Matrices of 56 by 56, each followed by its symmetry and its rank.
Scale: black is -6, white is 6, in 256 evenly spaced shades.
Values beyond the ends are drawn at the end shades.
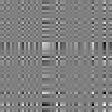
symmetric, rank one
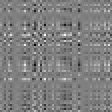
antisymmetric, rank two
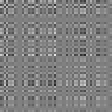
symmetric, rank one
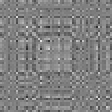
symmetric, rank three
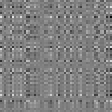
neither, rank two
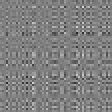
antisymmetric, rank two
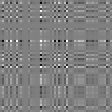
symmetric, rank one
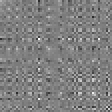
symmetric, rank three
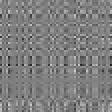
neither, rank two
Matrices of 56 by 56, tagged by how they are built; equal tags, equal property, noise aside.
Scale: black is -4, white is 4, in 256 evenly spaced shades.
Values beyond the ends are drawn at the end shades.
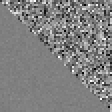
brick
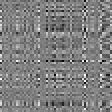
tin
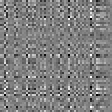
tin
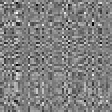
tin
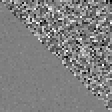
brick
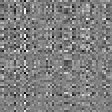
tin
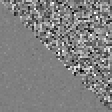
brick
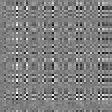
tin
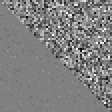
brick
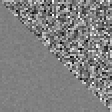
brick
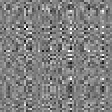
tin
